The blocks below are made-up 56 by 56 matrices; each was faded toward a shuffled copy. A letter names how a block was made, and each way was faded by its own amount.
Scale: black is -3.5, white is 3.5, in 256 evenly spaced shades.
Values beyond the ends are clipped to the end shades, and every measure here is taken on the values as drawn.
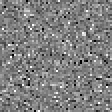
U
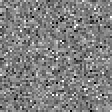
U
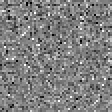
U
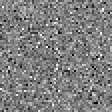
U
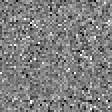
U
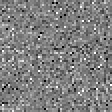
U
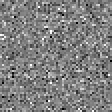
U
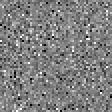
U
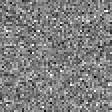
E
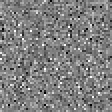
U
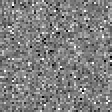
U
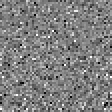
U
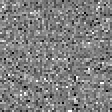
U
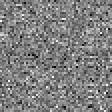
E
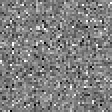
U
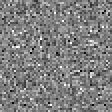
E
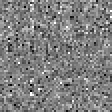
U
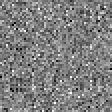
E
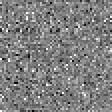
U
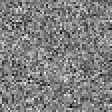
E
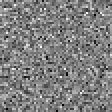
E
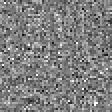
E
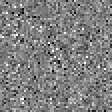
U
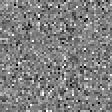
U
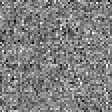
E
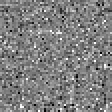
U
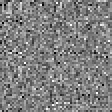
E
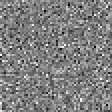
E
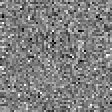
E
